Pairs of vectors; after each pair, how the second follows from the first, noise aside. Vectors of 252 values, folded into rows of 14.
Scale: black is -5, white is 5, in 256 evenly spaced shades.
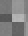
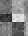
scaled up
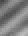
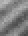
reversed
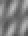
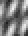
scaled up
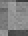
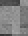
reversed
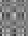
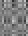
reversed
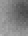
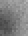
reversed
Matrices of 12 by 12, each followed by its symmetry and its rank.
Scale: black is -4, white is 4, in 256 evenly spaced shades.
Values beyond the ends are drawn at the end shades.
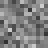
antisymmetric, full rank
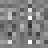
neither, rank two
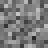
neither, full rank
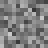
antisymmetric, full rank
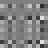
neither, rank one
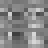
neither, rank two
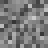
neither, full rank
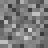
neither, full rank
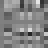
neither, rank two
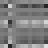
neither, rank one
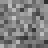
neither, full rank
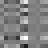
neither, rank one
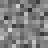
antisymmetric, full rank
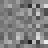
neither, rank two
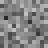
neither, full rank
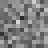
antisymmetric, full rank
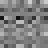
neither, rank two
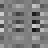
neither, rank one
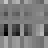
neither, rank one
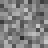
neither, full rank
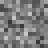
neither, full rank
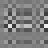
neither, rank one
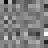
neither, rank two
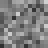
antisymmetric, full rank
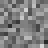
antisymmetric, full rank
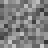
antisymmetric, full rank
